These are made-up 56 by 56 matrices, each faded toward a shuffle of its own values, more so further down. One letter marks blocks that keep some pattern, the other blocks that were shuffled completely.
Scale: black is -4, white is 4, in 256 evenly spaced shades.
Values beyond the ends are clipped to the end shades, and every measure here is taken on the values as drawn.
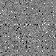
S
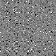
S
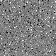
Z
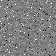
Z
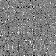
S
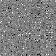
S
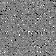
S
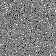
Z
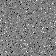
Z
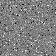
Z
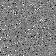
Z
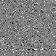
S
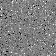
Z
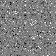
S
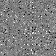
S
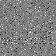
S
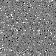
S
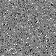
Z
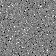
Z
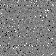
S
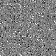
S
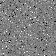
Z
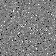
Z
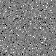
S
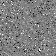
Z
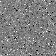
Z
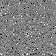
S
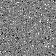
Z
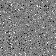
S
